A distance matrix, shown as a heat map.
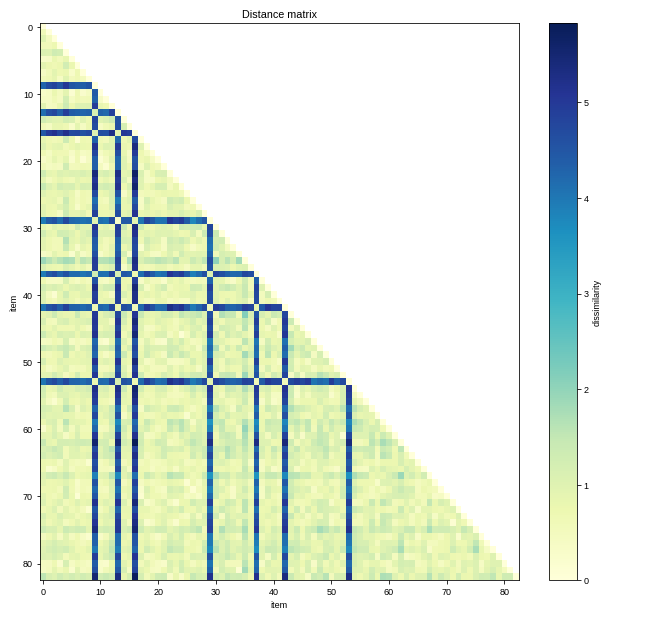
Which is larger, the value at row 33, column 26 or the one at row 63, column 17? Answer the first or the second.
the second
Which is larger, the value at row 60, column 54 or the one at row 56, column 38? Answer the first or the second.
the first
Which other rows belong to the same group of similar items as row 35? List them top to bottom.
0, 1, 2, 3, 4, 5, 6, 7, 8, 10, 11, 12, 14, 15, 17, 18, 19, 20, 21, 22, 23, 24, 25, 26, 27, 28, 30, 31, 32, 33, 34, 36, 38, 39, 40, 41, 43, 44, 45, 46, 47, 48, 49, 50, 51, 52, 54, 55, 56, 57, 58, 59, 60, 61, 62, 63, 64, 65, 66, 67, 68, 69, 70, 71, 72, 73, 74, 75, 76, 77, 78, 79, 80, 81, 82
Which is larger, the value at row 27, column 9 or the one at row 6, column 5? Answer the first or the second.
the first
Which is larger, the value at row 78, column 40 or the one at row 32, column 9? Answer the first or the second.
the second
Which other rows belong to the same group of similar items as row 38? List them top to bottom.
0, 1, 2, 3, 4, 5, 6, 7, 8, 10, 11, 12, 14, 15, 17, 18, 19, 20, 21, 22, 23, 24, 25, 26, 27, 28, 30, 31, 32, 33, 34, 35, 36, 39, 40, 41, 43, 44, 45, 46, 47, 48, 49, 50, 51, 52, 54, 55, 56, 57, 58, 59, 60, 61, 62, 63, 64, 65, 66, 67, 68, 69, 70, 71, 72, 73, 74, 75, 76, 77, 78, 79, 80, 81, 82
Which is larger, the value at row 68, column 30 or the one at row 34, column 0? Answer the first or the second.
the first
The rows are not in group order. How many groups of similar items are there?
2
